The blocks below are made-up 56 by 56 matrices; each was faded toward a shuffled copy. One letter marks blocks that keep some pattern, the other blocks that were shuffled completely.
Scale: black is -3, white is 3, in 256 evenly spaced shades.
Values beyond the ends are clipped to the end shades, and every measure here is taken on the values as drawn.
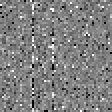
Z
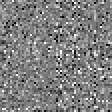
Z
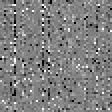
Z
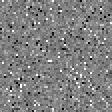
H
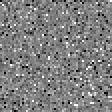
H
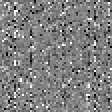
Z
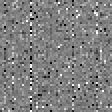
Z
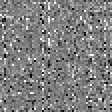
Z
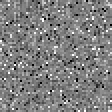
H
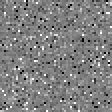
H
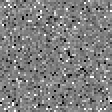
H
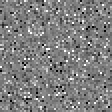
H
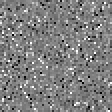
H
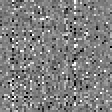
Z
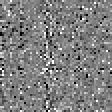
Z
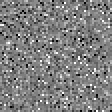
H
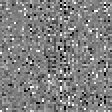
Z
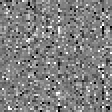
Z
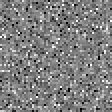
H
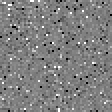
H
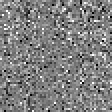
Z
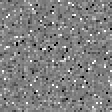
H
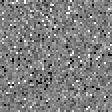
H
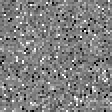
H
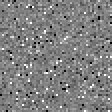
H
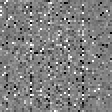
Z
